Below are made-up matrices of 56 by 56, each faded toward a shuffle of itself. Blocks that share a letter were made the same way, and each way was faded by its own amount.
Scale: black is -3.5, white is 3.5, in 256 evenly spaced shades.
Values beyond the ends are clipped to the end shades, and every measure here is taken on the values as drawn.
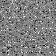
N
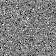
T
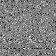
N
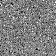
T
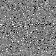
N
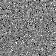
T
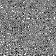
N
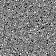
T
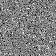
T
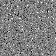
T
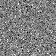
T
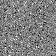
T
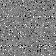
N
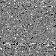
N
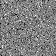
T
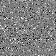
N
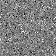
T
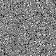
N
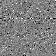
N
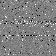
N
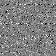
N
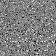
N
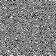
N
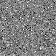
T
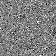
T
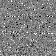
N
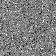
T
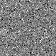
T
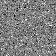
T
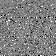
N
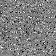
N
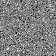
T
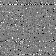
N
